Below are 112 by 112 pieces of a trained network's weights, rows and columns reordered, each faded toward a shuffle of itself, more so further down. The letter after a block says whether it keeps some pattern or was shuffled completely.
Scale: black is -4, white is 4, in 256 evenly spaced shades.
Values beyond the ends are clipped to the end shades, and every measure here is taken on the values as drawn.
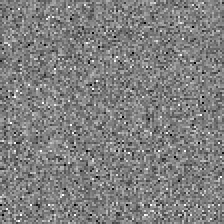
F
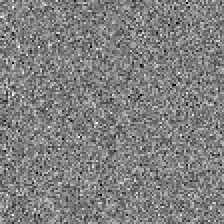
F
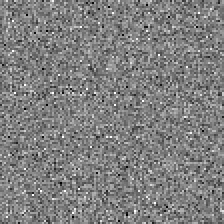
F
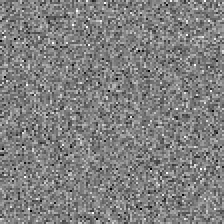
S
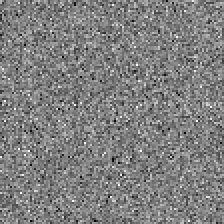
F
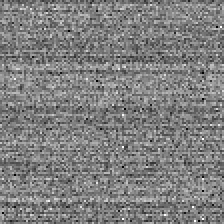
F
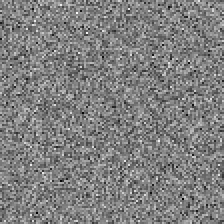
S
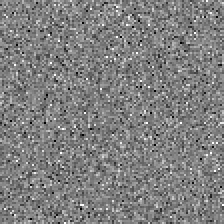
S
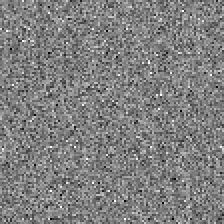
F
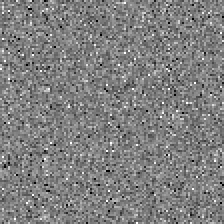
F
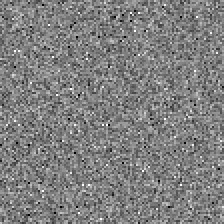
S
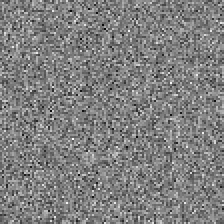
F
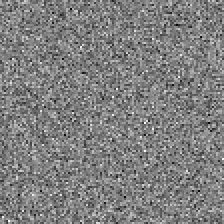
S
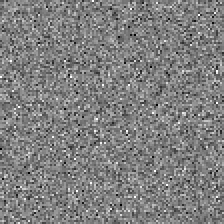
F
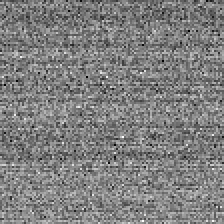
F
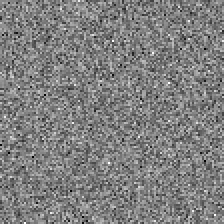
S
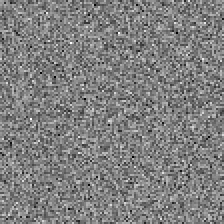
S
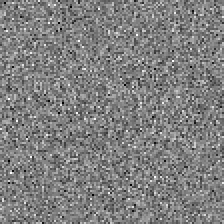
F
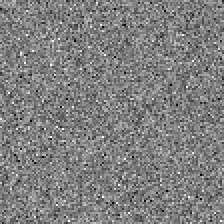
S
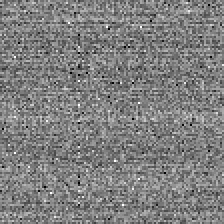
F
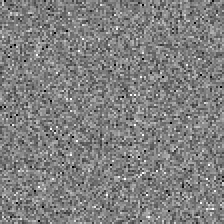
S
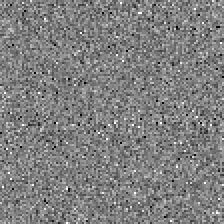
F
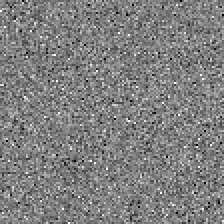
S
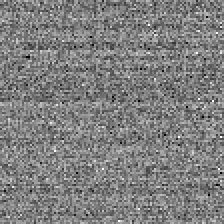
F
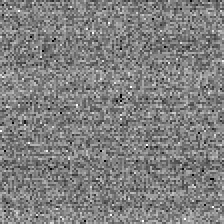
F
